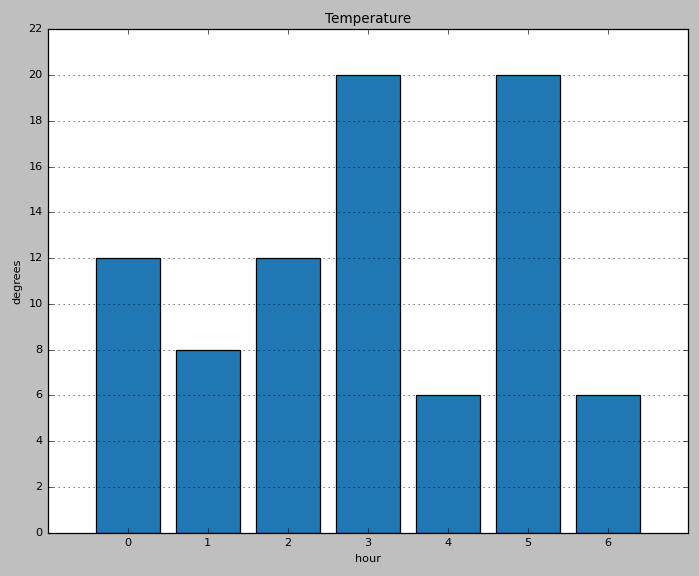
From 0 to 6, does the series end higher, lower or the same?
lower
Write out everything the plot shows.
Title: Temperature
x-axis: hour, ticks 0 1 2 3 4 5 6
y-axis: degrees, ticks 0 2 4 6 8 10 12 14 16 18 20 22
Values:
12 8 12 20 6 20 6
